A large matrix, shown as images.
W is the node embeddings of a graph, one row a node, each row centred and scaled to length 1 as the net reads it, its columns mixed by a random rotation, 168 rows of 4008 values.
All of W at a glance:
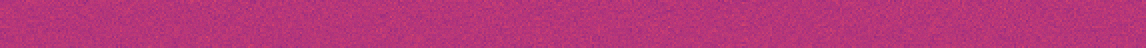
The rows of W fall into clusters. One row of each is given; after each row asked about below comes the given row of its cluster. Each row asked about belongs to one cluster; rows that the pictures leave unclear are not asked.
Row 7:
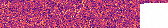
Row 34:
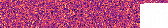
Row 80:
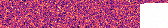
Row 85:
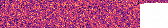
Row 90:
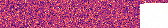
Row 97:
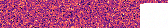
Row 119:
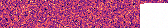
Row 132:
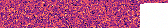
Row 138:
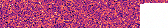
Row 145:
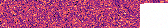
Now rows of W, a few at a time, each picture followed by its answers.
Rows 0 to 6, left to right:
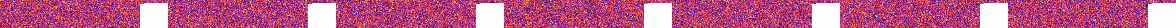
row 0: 97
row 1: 7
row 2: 7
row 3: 97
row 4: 7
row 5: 132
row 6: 90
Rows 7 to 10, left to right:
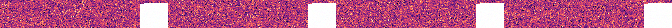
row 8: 145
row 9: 145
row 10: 85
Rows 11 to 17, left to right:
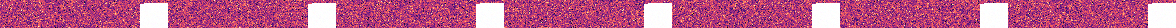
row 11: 138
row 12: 97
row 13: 145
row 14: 132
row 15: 138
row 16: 85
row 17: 138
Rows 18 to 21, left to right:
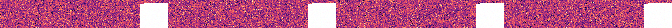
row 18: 34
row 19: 145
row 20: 7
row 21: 90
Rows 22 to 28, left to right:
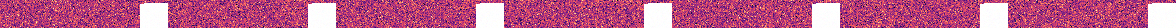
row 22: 90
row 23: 97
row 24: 97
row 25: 85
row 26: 80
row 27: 138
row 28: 119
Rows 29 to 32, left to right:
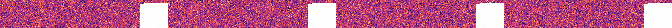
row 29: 138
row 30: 119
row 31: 34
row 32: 34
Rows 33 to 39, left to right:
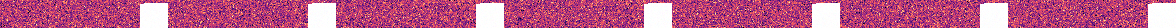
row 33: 97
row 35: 85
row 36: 85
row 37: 132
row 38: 80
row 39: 90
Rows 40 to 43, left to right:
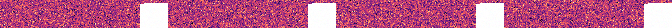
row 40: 34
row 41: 80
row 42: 34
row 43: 132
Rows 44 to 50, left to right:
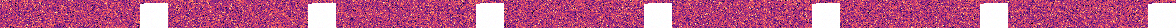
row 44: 138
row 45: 138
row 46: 85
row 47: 97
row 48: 85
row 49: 97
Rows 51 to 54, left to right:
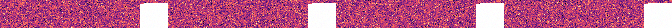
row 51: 97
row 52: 34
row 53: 119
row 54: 145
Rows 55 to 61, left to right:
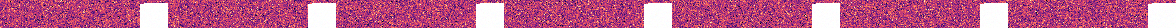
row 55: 132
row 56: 90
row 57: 145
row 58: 145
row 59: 138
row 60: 145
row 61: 97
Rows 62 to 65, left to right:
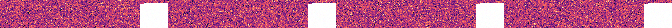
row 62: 97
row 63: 80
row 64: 145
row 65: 80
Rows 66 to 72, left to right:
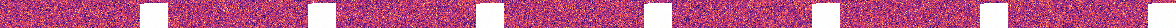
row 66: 7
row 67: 90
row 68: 85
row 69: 90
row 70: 85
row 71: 7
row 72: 138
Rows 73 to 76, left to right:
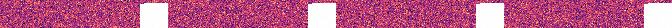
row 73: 80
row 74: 138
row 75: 34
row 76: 34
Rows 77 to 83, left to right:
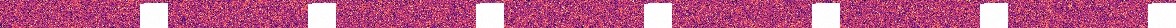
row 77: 97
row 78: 85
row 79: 145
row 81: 145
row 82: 80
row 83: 138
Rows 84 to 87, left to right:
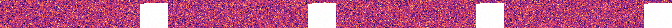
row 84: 80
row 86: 145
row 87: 119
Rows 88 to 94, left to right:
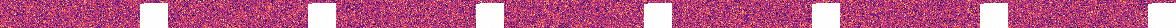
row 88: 145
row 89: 119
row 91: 138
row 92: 34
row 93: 34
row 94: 132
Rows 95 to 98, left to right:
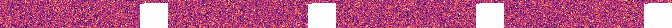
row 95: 90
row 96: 34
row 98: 80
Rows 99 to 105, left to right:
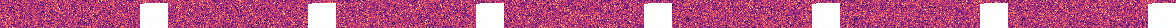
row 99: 90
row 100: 138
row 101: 7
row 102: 119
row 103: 85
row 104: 85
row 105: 85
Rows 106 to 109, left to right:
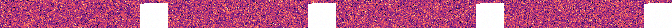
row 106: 7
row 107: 90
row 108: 119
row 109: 90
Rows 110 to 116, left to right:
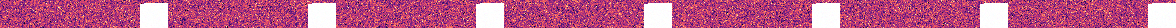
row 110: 80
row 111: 85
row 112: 80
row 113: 138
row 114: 34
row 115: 90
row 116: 145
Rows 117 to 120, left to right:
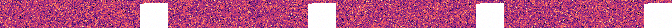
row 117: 90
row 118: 97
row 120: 80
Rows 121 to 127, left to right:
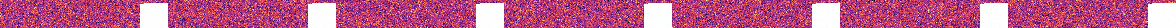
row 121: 34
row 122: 85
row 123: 7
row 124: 119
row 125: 132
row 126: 119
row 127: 138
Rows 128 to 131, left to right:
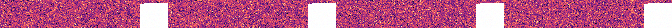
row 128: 7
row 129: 7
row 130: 145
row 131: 34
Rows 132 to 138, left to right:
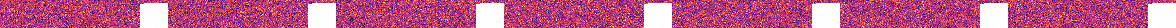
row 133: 80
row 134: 85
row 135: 145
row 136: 7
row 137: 7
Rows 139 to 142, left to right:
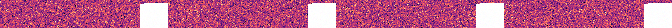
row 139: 80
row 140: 119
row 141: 132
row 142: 7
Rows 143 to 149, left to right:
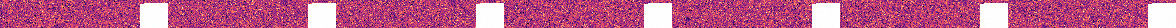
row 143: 138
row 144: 145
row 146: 80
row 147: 85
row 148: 138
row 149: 7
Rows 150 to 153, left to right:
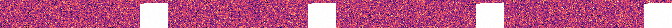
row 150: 97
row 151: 97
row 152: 132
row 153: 90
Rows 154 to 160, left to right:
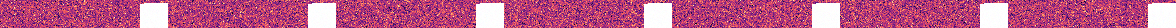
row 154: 145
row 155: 80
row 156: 138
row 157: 34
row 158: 80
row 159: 119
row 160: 145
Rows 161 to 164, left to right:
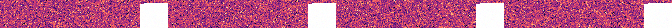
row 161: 80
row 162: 80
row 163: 138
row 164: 7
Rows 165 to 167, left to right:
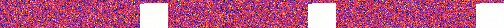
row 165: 119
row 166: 138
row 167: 97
